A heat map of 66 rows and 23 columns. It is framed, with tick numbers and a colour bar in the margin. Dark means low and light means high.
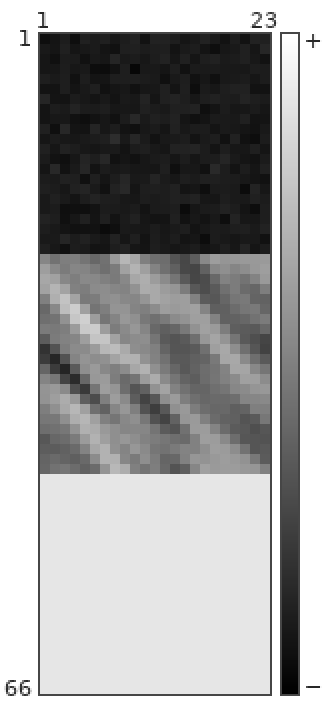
The table splits into 3 rows of 1 panel. Panel 1,1: very low, fine-grained, faint in contrast. Panel 2,1: middling, slanting down to the right, strong in contrast. Panel 3,1: very high, flat.
